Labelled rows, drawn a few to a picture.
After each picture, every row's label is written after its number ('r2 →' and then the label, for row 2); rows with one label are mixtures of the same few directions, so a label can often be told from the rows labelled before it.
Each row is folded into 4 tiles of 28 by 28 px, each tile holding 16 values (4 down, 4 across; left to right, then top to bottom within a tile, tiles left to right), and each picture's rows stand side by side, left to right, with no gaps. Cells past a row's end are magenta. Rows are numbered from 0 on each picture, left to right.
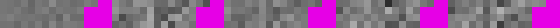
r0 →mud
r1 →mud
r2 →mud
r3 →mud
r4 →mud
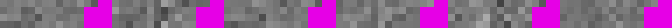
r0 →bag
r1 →mud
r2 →bag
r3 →mud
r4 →mud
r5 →mud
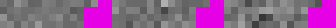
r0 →bag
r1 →mud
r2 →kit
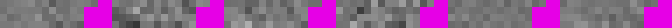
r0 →mud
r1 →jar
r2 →jar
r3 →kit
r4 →bag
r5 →jar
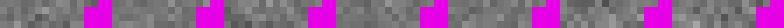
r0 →kit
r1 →bag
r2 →jar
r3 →mud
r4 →kit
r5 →jar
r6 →jar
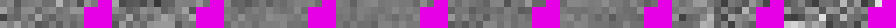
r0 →bag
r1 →jar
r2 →jar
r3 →bag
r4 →bag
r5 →jar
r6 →mud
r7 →bag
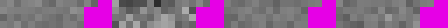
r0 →bag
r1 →jar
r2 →jar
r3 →jar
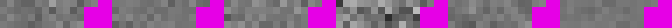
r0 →mud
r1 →bag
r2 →bag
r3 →jar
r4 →jar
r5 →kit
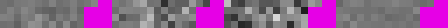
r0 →kit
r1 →mud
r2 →jar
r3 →jar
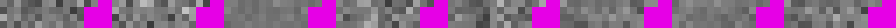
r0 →bag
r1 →bag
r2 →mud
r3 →mud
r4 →mud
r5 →jar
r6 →jar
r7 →jar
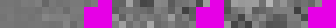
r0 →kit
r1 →bag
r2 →jar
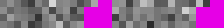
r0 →mud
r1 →bag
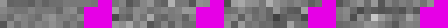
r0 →jar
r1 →bag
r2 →jar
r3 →kit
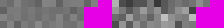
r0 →bag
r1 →jar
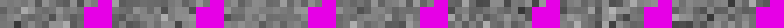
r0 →kit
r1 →jar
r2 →bag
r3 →kit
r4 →bag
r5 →mud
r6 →bag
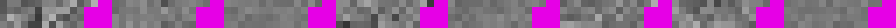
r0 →mud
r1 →mud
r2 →kit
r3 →bag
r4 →jar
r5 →bag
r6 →jar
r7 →kit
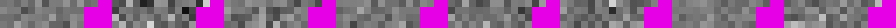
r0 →kit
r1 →bag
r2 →mud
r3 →kit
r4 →bag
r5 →mud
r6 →mud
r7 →bag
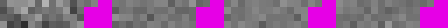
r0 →jar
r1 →bag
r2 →bag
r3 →mud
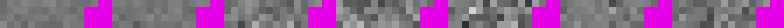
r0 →jar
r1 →jar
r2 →kit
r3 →jar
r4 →kit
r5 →mud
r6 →mud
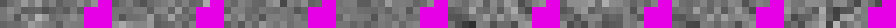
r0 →kit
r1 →bag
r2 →bag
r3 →mud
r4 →jar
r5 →jar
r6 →jar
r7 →mud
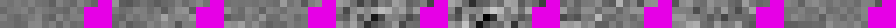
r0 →mud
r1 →jar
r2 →bag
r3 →kit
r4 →kit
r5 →bag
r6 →jar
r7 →bag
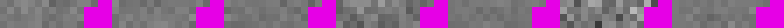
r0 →mud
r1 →jar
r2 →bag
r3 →jar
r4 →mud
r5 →bag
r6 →kit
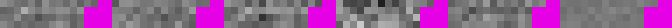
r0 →kit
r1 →jar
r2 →kit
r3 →jar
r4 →kit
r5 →mud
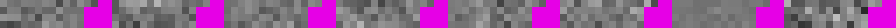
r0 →bag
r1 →jar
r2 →kit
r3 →jar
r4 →mud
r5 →bag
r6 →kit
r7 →jar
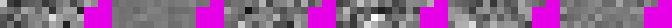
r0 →jar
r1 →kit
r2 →kit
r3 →kit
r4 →jar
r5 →bag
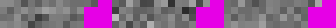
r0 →kit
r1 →bag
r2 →bag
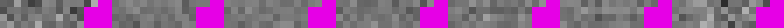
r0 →bag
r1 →jar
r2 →kit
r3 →bag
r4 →kit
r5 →kit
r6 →mud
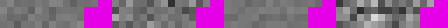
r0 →mud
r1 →bag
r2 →kit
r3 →kit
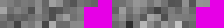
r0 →mud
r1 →kit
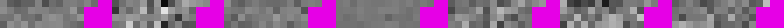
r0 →jar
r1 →mud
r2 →jar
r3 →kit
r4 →mud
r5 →jar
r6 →bag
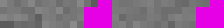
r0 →bag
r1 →mud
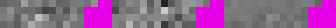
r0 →kit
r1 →mud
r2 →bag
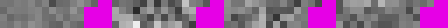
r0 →mud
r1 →jar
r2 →mud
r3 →jar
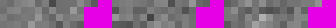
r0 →mud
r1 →bag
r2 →kit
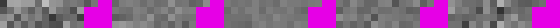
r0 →jar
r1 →bag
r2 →jar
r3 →bag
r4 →mud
